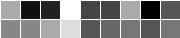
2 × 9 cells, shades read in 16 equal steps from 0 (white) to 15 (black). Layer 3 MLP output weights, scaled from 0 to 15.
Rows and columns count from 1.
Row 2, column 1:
7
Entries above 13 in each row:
2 0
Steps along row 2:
same down down up down down up down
